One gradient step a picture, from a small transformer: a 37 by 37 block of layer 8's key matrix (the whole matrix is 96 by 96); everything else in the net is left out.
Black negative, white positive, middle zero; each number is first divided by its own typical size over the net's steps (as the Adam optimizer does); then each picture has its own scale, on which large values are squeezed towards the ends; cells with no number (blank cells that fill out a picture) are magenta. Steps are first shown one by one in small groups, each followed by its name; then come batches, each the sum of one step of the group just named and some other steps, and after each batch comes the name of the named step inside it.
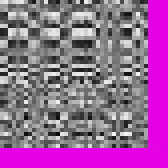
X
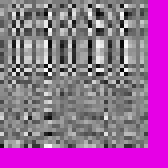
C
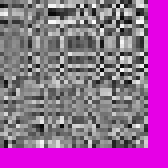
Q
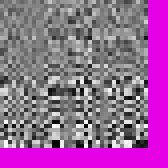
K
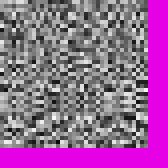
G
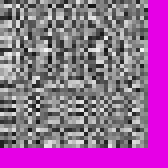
C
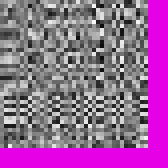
Q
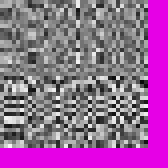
G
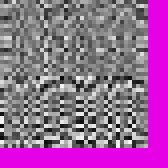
C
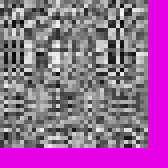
C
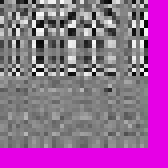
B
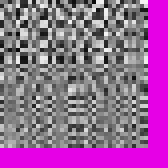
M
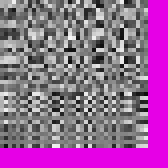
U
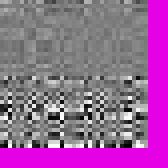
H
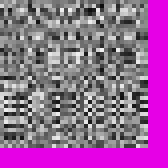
U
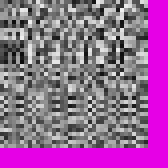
M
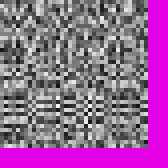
B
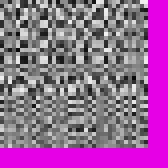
M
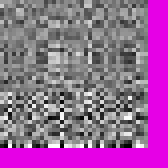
H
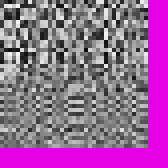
M
